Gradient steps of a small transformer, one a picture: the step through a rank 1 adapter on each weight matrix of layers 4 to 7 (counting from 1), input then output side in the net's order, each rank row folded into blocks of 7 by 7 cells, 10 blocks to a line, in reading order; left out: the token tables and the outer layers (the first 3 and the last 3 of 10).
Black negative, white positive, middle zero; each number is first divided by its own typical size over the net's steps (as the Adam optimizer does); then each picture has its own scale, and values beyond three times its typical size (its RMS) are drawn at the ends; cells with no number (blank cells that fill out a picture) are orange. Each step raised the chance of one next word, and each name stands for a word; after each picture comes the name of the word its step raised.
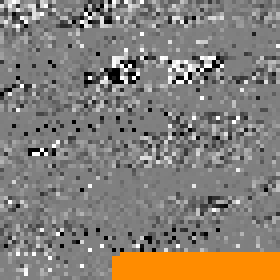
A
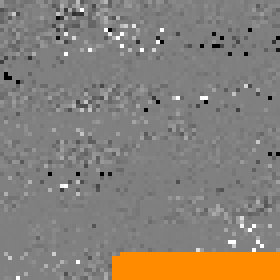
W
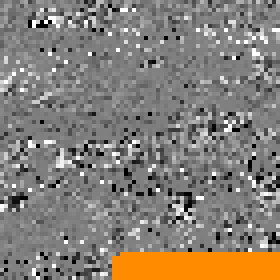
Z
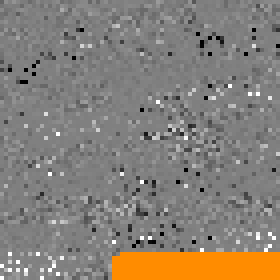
W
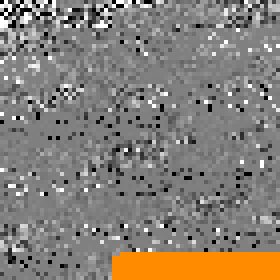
Z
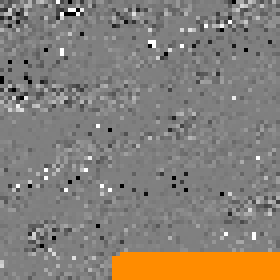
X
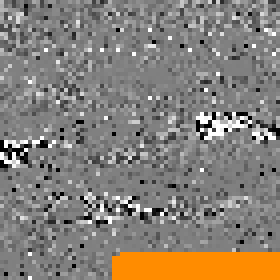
Z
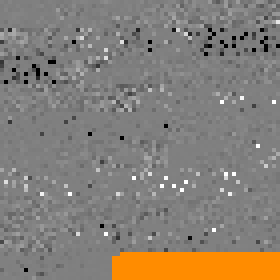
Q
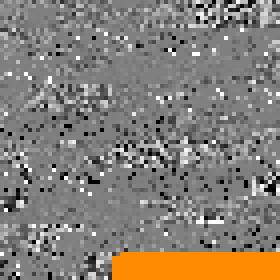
Z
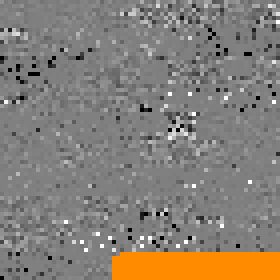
Q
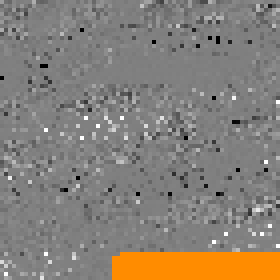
W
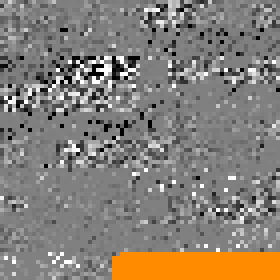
A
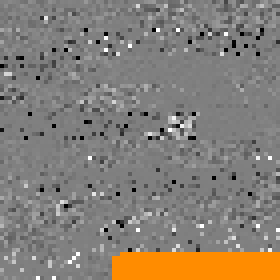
X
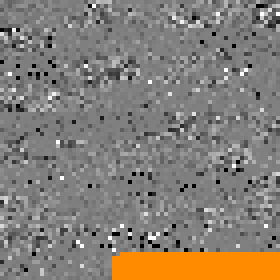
X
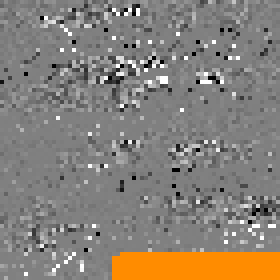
W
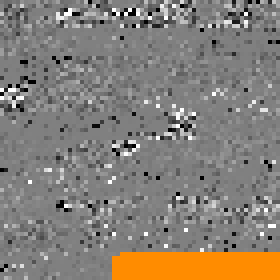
X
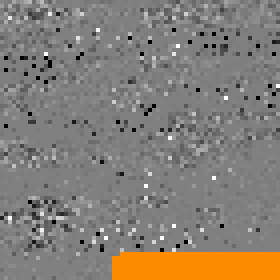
Q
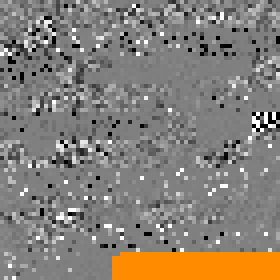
A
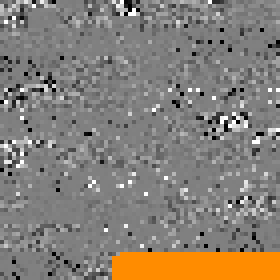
Q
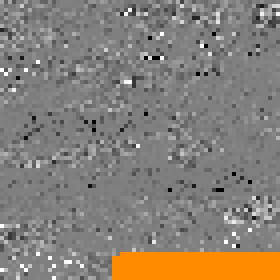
X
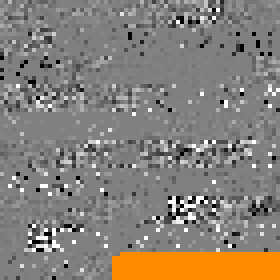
Q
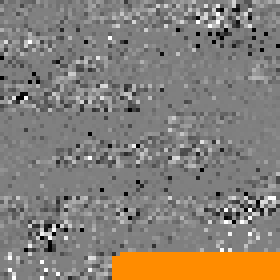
X
